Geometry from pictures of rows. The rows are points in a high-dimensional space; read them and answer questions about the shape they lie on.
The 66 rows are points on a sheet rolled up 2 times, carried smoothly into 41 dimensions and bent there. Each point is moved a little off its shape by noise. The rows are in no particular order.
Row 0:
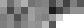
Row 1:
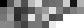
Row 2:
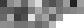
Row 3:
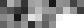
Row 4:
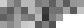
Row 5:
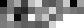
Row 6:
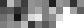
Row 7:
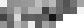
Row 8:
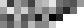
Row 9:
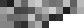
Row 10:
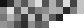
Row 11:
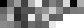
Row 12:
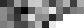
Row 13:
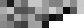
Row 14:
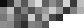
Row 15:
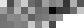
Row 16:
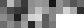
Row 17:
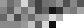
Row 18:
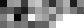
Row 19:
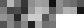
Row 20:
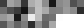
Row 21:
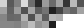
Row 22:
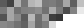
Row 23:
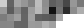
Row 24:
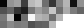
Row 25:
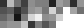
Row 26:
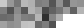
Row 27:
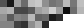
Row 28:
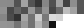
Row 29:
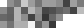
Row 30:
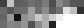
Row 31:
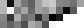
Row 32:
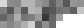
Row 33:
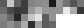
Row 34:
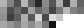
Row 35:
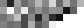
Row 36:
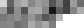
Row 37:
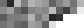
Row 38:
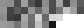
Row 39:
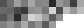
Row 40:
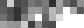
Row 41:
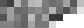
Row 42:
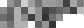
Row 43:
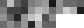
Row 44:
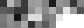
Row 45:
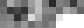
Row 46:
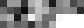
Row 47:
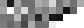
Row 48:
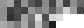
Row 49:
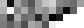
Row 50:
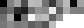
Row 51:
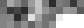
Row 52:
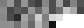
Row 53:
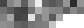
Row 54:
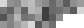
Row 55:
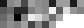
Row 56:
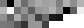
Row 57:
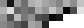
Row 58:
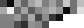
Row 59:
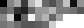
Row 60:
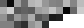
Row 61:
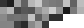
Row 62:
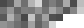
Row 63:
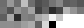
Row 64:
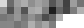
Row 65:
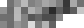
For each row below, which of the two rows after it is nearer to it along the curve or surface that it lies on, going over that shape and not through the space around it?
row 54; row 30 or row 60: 30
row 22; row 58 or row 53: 53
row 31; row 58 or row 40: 58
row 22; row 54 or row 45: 45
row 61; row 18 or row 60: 60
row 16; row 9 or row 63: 63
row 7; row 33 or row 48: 48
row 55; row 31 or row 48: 48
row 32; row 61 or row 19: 19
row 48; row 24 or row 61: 24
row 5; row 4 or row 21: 21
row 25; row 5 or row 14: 5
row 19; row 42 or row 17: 17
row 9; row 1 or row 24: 1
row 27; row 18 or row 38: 18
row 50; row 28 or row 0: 28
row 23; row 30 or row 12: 30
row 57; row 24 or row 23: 24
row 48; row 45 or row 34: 34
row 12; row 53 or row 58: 58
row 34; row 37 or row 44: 44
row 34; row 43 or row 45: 43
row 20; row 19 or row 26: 19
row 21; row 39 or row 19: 19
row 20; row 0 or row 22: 22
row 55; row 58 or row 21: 58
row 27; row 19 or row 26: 19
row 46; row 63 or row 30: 30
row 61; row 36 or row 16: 16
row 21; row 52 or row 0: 52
